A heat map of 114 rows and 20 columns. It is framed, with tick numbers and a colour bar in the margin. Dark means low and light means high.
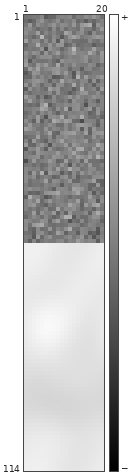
It is made of 2 by 1 panels. Panel 1,1: middling, fine-grained. Panel 2,1: very high, smooth, faint in contrast.
